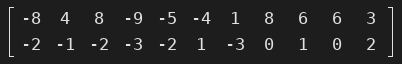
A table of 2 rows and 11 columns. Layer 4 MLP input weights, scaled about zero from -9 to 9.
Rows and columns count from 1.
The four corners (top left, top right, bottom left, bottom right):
-8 3 -2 2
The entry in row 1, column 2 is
4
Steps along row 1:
up up down up up up up down same down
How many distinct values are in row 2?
6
